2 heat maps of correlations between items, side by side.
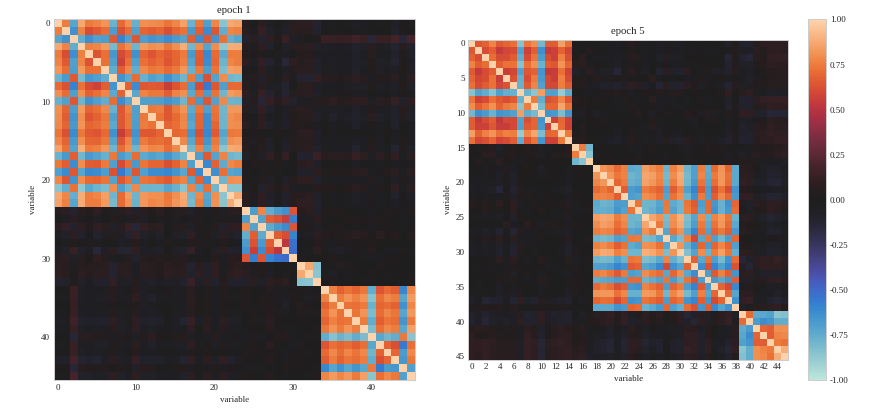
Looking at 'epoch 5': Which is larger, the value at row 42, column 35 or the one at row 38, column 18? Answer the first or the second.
the first
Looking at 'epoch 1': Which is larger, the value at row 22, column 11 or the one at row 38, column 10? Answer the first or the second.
the first
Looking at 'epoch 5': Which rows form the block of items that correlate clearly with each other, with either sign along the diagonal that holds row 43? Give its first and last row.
39 to 45
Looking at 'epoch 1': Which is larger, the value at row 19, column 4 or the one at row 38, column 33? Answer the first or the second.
the second
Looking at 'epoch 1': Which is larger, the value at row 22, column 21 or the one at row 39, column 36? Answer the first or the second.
the second
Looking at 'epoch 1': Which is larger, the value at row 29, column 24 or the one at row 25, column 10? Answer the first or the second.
the second
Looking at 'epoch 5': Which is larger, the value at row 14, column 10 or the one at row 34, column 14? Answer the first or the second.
the second
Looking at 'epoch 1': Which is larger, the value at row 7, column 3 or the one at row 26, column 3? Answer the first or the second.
the second
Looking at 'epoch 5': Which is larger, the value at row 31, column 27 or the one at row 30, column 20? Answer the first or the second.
the second
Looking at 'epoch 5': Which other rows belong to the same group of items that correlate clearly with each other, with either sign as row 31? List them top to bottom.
18, 19, 20, 21, 22, 23, 24, 25, 26, 27, 28, 29, 30, 32, 33, 34, 35, 36, 37, 38
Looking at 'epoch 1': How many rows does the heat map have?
46
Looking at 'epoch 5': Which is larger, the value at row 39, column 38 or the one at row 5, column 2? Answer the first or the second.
the second
